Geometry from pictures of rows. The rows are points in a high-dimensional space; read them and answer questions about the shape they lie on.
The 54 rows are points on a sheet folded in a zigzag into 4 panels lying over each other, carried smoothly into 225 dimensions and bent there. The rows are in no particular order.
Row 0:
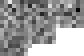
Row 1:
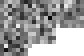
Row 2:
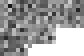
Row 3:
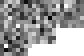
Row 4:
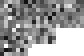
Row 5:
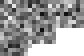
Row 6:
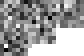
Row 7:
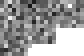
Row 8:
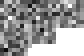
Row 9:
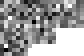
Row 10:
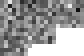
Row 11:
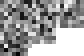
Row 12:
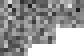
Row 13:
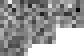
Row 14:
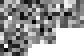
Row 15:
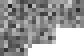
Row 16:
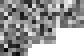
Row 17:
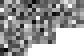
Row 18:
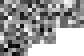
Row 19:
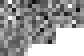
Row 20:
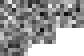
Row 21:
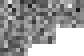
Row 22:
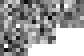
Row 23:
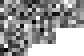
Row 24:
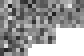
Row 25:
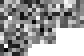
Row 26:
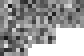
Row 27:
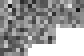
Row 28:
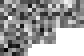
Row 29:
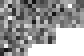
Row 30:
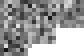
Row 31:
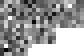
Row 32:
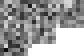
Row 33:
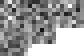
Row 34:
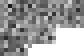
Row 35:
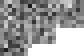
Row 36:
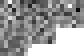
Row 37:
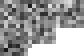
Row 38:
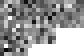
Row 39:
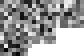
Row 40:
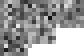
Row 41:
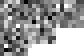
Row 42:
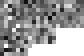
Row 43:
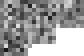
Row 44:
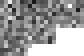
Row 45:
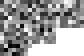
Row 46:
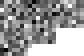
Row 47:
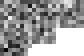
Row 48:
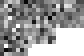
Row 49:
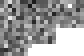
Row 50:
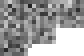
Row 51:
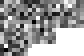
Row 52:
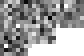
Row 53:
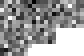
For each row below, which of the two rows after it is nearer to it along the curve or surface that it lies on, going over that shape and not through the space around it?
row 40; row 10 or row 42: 10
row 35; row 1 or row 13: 1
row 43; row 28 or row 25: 28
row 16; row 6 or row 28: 28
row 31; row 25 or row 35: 25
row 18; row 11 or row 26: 11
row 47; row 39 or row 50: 39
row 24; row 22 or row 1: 22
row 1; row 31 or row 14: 14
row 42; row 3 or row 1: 3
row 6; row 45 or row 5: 45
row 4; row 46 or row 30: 46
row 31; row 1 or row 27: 27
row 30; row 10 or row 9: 10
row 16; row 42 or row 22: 22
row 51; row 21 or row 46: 46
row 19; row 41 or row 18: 18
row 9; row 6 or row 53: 53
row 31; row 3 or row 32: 3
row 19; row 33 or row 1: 33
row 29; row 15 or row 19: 19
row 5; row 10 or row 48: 10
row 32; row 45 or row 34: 45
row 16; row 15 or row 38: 15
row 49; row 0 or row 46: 46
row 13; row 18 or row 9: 18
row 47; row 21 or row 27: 21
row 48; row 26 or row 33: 26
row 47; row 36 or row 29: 36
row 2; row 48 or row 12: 12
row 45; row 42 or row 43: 43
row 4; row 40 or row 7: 7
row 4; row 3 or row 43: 3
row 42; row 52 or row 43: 52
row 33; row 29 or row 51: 51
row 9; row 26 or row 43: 26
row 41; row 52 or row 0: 52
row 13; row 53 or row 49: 49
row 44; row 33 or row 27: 27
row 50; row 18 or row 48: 18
